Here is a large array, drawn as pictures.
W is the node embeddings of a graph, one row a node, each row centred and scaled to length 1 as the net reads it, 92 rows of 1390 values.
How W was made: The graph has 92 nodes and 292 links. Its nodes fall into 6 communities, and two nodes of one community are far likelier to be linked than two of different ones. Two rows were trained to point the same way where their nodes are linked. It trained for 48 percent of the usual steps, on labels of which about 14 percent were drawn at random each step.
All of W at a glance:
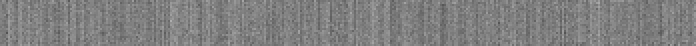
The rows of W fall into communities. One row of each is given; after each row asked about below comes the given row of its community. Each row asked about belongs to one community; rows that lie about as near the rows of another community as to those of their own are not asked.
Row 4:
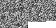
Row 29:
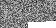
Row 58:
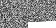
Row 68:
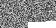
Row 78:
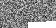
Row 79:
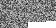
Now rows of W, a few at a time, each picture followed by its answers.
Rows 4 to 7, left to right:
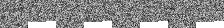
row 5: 78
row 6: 29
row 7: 79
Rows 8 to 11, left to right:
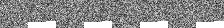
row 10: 68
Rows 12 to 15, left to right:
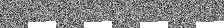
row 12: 79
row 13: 4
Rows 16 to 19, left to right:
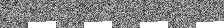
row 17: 78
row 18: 68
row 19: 58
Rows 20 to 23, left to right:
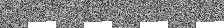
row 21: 58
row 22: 58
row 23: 4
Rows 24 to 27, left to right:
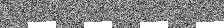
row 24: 29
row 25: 68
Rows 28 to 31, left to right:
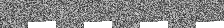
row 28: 29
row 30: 78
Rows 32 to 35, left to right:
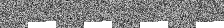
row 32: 68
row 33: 58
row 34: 78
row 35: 29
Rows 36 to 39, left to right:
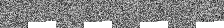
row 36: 4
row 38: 78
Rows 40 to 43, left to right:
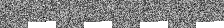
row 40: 79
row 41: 29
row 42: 79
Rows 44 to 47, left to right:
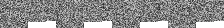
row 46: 68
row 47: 68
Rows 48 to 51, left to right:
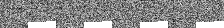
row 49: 79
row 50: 29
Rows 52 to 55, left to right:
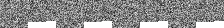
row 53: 78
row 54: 58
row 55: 4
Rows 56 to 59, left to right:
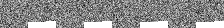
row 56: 68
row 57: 68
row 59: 78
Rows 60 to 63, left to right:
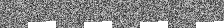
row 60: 68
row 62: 29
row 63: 79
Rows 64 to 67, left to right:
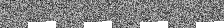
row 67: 58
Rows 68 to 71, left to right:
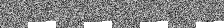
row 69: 78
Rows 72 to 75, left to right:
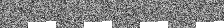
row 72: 58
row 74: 68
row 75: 4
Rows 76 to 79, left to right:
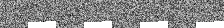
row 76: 68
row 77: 68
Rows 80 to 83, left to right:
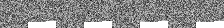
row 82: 4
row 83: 4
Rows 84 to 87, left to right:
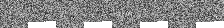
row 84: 29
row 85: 29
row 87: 29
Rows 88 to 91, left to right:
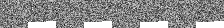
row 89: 58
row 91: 29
